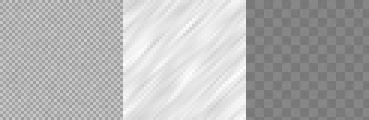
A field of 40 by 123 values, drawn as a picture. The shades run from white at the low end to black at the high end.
It is made of 1 by 3 panels. Panel 1,1: low, checkered. Panel 1,2: very low, slanting up to the right, faint in contrast. Panel 1,3: middling, checkered, faint in contrast.
